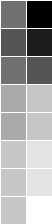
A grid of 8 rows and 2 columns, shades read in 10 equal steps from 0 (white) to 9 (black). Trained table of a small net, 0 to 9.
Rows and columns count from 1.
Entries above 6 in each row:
1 1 0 0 0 0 0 0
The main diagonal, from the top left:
5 8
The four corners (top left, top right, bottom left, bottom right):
5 9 2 0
